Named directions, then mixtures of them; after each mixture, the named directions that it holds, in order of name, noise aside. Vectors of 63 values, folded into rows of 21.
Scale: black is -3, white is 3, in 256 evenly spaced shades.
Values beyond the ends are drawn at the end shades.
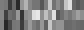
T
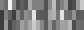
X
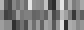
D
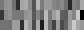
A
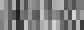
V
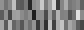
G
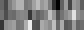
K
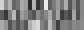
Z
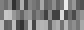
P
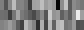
G, K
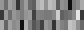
A, G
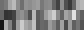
K, P, X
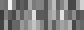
X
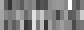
A, K, T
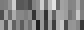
G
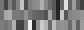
K, P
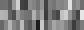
A, Z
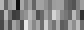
A, V, X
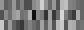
D, G, P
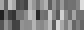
D, V, X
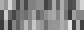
V, X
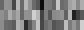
G, K, V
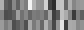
D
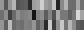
G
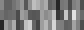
K, V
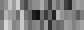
T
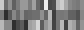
D, Z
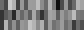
K, X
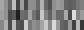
V
